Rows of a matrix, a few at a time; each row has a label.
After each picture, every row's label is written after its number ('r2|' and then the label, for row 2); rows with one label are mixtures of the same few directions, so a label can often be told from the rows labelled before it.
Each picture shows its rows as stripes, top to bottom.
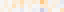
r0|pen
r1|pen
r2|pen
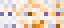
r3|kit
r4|pen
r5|pen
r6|kit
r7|pen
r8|pen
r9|pen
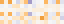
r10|kit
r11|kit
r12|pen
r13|kit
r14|pen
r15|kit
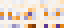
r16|pen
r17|pen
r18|kit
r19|kit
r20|kit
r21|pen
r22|kit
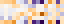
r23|pen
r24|kit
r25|kit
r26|pen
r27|kit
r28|pen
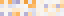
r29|kit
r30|kit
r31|kit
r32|kit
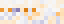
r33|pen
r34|pen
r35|kit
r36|pen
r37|kit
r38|pen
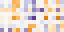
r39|kit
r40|kit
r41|pen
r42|kit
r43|kit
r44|pen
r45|kit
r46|kit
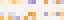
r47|kit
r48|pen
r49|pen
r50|kit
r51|kit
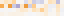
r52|pen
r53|kit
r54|pen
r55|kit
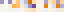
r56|kit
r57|kit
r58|kit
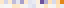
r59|pen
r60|kit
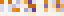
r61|kit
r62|kit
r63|kit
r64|kit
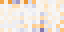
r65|kit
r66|kit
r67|kit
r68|pen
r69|pen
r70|pen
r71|pen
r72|pen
